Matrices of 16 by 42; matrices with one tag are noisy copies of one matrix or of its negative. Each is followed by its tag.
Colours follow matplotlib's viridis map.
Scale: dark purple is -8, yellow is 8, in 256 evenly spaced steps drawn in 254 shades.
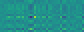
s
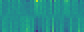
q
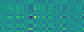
s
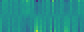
q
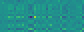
s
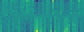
q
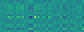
s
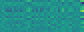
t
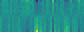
q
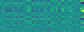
t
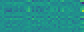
t
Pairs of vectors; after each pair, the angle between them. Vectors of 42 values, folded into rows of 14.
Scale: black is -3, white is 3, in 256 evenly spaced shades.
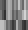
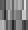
nearly parallel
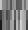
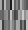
orthogonal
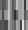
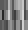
nearly parallel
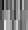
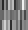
partly aligned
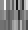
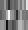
orthogonal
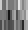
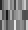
orthogonal
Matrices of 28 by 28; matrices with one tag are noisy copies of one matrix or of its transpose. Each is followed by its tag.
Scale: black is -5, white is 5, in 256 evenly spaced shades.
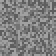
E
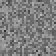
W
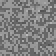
W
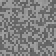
W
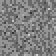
E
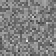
W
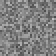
E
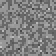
W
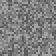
W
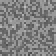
E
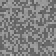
W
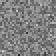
W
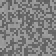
W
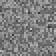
W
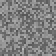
W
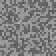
E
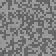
W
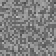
W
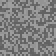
W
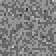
E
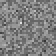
W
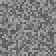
E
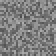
E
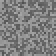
E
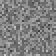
E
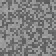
W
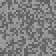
W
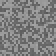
W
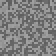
W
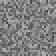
E
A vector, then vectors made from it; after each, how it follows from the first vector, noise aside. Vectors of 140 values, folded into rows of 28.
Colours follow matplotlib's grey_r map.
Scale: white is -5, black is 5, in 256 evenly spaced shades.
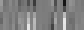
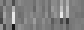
wrapped around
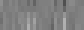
shrunk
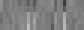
shrunk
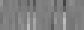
shrunk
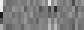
wrapped around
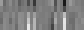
copied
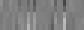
shrunk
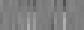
shrunk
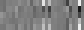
wrapped around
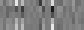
wrapped around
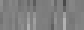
shrunk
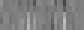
shrunk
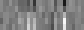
copied
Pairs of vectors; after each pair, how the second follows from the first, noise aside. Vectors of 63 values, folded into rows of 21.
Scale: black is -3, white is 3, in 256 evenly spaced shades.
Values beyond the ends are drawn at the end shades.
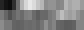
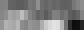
reversed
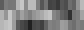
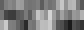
wrapped around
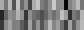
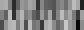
wrapped around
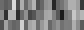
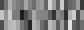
reversed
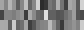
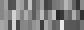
wrapped around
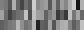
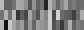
reversed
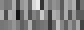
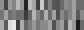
wrapped around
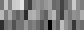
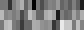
reversed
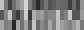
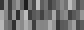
sign-scrambled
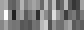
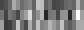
reversed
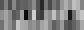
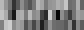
reversed
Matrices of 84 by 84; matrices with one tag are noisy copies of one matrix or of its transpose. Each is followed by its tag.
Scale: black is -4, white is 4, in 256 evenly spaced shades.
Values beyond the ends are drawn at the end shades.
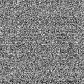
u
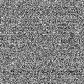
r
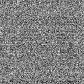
u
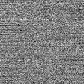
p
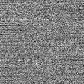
p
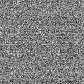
u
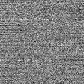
p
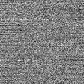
p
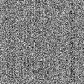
r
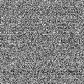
r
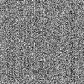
r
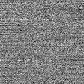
p
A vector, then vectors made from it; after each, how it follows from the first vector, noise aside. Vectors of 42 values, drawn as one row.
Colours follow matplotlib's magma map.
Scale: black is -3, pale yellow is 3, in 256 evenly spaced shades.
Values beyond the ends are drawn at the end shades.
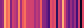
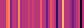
partly zeroed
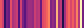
negated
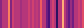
partly zeroed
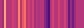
partly zeroed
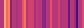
partly zeroed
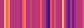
partly zeroed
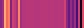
partly zeroed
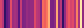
negated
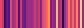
negated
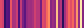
negated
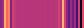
partly zeroed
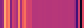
partly zeroed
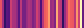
negated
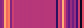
partly zeroed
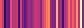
negated
